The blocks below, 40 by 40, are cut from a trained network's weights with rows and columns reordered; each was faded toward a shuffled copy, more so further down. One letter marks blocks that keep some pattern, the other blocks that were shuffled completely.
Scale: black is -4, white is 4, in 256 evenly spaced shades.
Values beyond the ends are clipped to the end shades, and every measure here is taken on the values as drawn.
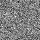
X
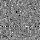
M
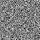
M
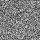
X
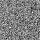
X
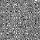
M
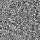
M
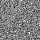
X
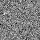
X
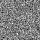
X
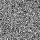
X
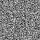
X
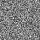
M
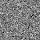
X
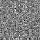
M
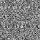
M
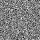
X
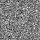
X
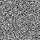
M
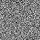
M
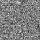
M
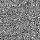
M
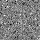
X
